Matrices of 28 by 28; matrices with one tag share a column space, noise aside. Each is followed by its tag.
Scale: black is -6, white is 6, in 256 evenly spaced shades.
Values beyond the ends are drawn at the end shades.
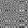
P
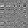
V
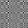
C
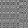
C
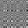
P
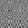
P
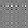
V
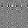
V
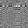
V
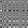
P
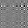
V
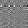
V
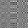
C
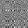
P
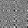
P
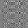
C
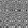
P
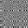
P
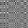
C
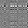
V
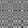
P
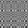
P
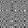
P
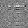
V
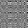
C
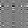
V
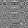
C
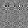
V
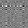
V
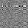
V
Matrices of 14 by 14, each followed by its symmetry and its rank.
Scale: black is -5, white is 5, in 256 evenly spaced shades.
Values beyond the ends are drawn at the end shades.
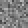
antisymmetric, full rank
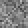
antisymmetric, full rank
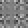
antisymmetric, rank two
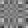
symmetric, rank one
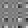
symmetric, rank one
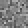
antisymmetric, full rank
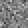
antisymmetric, full rank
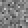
antisymmetric, full rank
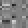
neither, rank two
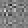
antisymmetric, rank two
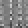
neither, rank two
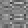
neither, rank two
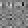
neither, rank two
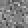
antisymmetric, full rank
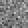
antisymmetric, full rank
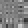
antisymmetric, rank two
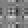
antisymmetric, rank two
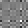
symmetric, rank one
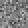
antisymmetric, full rank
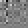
neither, rank two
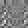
neither, rank two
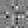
antisymmetric, rank two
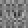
neither, rank two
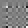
symmetric, rank one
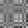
symmetric, rank one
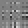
antisymmetric, rank two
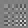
symmetric, rank one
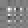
symmetric, rank one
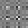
symmetric, rank one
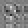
antisymmetric, rank two
